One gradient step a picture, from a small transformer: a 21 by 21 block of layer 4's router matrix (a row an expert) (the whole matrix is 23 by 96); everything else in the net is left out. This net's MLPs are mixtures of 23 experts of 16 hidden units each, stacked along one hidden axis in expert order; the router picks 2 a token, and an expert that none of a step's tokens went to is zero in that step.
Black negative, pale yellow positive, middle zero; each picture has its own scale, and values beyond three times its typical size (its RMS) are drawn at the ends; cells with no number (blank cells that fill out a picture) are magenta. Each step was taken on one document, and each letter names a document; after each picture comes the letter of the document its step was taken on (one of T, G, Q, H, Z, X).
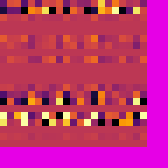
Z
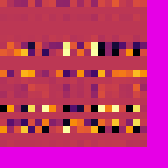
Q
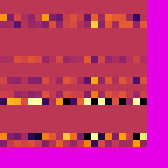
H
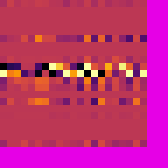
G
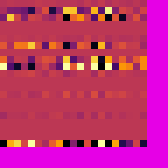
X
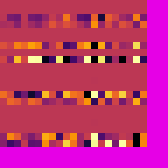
H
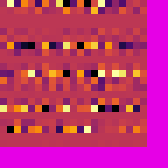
Q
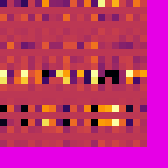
Q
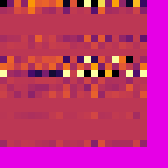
G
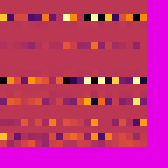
H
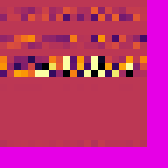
G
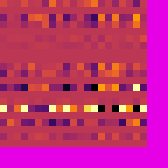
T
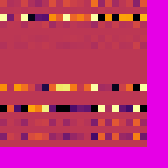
T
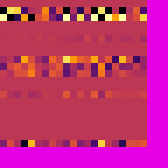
X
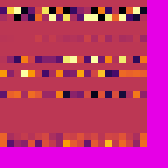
X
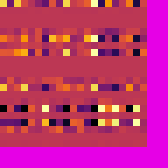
Q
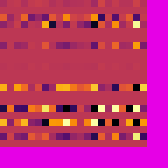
T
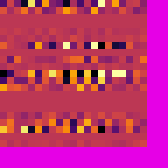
Q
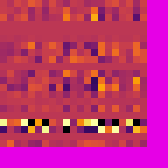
Q
